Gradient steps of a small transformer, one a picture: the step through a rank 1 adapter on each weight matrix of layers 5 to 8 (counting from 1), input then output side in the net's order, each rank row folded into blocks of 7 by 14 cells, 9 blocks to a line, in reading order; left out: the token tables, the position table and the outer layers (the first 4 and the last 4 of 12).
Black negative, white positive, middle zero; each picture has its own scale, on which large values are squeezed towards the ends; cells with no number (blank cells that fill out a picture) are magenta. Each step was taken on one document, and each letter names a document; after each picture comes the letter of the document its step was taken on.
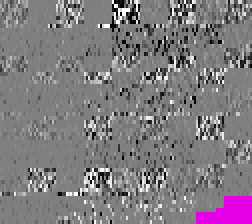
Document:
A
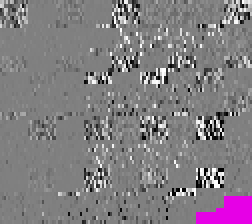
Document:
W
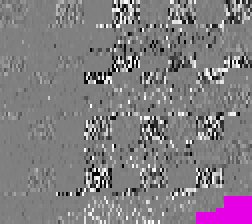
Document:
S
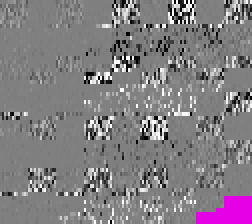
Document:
A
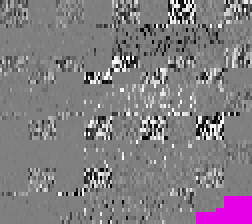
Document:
A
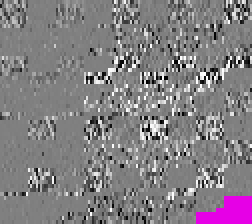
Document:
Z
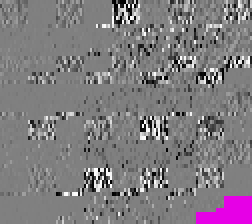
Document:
Z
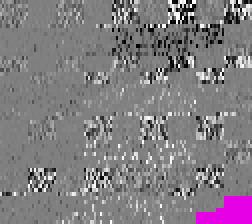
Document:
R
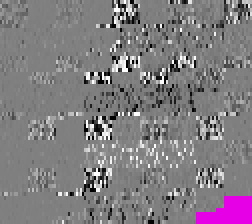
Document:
Z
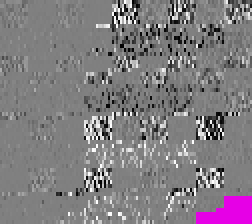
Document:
W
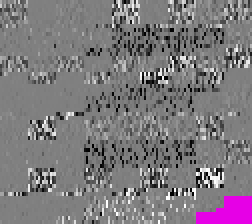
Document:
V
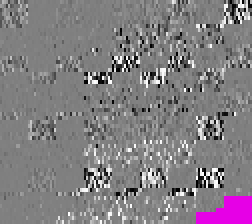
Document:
W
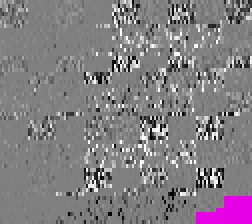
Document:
W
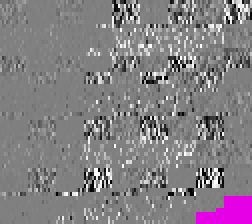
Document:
Z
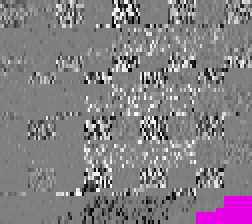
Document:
S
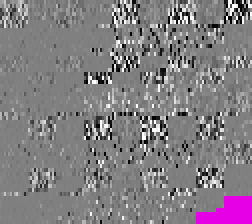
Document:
W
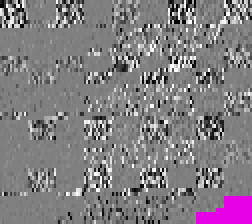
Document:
S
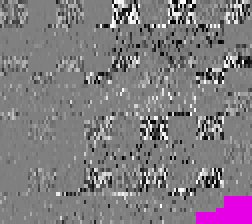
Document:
R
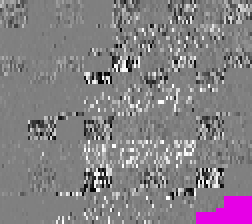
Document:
Z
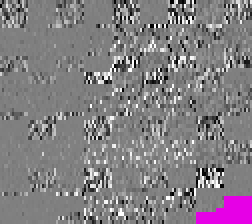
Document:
Z
